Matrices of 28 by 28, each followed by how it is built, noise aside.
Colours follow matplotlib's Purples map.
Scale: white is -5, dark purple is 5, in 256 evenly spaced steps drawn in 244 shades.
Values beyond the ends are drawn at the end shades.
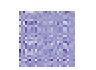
low rank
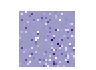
sparse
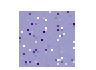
sparse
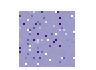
sparse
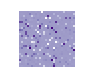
sparse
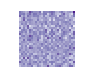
low rank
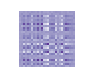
low rank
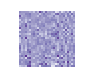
low rank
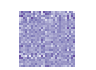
low rank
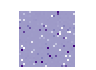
sparse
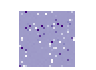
sparse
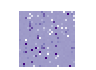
sparse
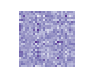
low rank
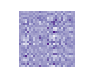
low rank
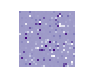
sparse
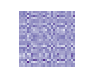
low rank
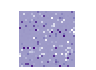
sparse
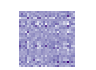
low rank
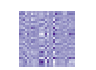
low rank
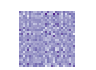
low rank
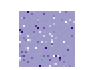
sparse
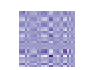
low rank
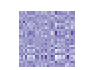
low rank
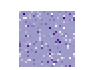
sparse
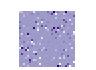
sparse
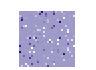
sparse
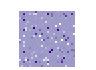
sparse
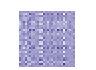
low rank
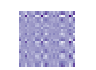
low rank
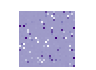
sparse
